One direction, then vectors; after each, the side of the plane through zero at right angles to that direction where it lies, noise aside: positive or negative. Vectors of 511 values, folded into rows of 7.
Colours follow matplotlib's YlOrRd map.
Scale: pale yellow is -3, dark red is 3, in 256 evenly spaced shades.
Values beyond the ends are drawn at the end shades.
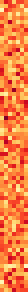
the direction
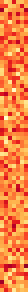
negative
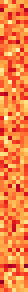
negative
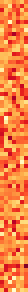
negative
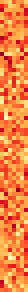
negative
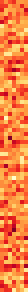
negative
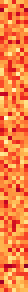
negative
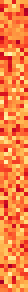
negative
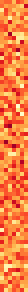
positive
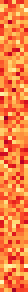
positive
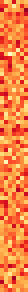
negative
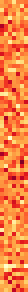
positive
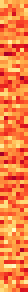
positive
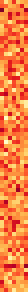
negative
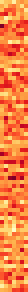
positive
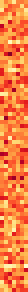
positive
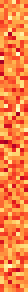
positive
